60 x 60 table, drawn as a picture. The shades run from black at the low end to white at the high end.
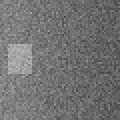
The ninth with the highest average is the middle left. The field climbs toward the left. No regular stripes run through it. In the middle left lies a patch that is higher than the rest.
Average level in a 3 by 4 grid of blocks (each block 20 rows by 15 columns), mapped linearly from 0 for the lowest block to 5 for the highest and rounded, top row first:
3 2 1 0 / 5 2 1 0 / 3 2 1 0
